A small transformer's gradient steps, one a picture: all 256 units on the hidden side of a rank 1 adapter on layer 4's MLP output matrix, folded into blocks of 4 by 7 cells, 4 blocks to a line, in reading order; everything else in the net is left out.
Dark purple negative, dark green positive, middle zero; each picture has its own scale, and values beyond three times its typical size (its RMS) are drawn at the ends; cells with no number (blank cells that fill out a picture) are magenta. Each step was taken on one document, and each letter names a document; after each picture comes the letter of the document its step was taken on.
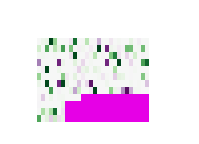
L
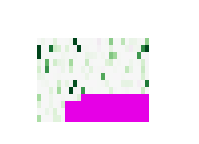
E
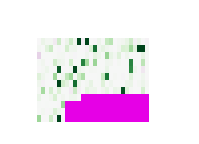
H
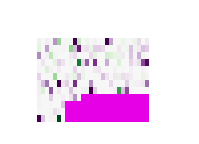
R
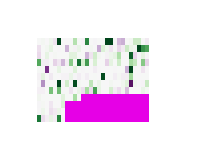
R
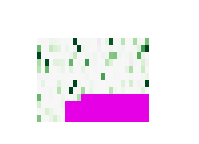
E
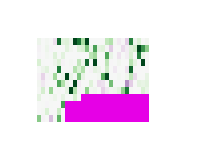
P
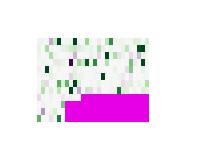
R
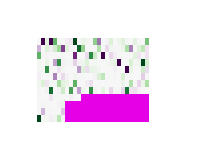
L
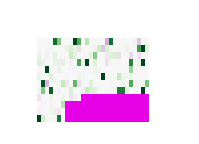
R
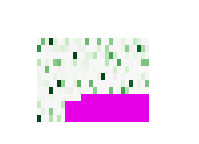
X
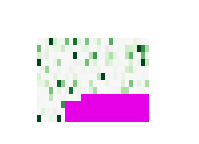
X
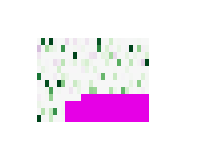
X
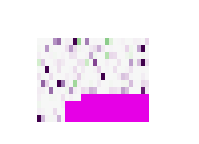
R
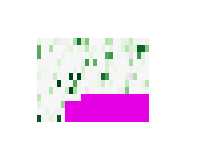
P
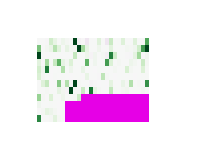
E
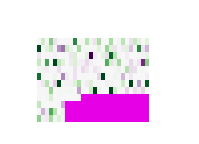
X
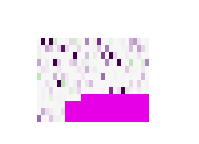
L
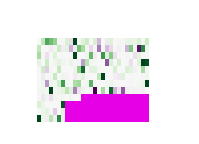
L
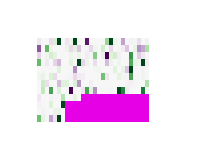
R
